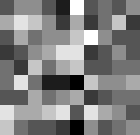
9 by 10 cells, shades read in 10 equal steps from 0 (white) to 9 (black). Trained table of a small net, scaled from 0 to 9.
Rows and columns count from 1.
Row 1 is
6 4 4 6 8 0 6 5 6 4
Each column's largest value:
7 7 6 8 8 9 7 6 6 7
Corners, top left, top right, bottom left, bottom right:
6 4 2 4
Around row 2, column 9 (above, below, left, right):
6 6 5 7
